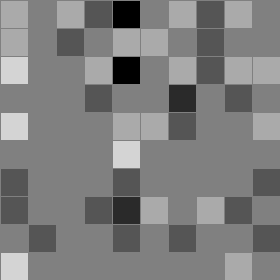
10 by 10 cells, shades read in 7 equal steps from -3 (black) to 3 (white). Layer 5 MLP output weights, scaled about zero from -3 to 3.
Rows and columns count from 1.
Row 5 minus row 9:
2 1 0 0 2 1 0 0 0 2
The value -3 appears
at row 1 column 5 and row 3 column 5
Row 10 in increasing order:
0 0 0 0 0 0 0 0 1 2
